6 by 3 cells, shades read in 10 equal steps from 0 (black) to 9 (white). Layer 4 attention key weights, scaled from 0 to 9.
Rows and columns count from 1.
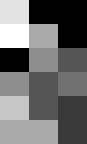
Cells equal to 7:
1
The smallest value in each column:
0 0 0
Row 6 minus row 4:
1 3 -2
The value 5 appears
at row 3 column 2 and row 4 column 1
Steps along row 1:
down same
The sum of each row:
8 15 8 12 12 14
